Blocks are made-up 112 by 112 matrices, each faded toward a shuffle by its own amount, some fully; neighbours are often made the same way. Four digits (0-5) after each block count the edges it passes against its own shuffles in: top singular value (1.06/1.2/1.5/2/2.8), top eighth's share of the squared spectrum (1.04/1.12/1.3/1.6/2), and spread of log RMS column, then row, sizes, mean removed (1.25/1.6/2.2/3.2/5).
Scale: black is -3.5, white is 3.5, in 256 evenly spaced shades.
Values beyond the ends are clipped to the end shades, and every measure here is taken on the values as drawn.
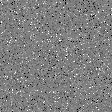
0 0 0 0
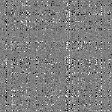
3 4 4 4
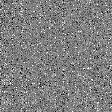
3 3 2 1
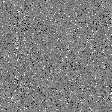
2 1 1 0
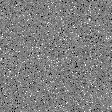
2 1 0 0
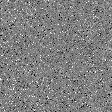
0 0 0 0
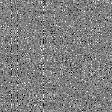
4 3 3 1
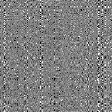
5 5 4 2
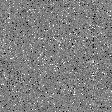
2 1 0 0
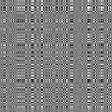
5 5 5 5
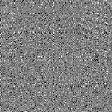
5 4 3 3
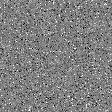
2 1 0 0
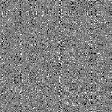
4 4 3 2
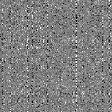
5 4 3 2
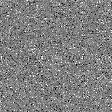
3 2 1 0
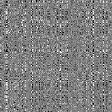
5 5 4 3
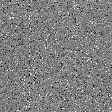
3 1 0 0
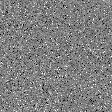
2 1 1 0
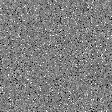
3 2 1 0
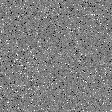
0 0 0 0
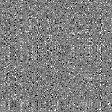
4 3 2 1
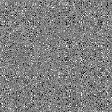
4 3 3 2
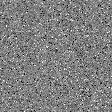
2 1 0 0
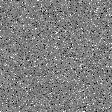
0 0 0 0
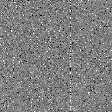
4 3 2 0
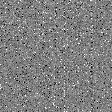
3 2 1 0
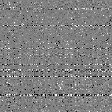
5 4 2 3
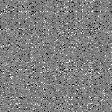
4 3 2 2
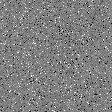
0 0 0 0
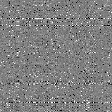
4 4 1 3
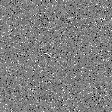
3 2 1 1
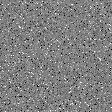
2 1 0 0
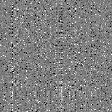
4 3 2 1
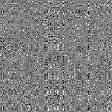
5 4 3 2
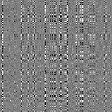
5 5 4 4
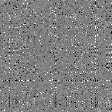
4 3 2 2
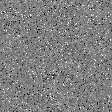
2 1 0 0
